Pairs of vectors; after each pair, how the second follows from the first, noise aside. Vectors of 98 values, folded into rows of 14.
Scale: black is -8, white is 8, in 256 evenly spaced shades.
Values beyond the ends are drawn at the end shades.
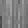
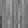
copied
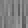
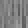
copied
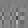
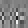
scaled up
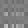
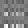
scaled up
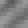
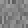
sign-scrambled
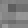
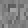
sign-scrambled
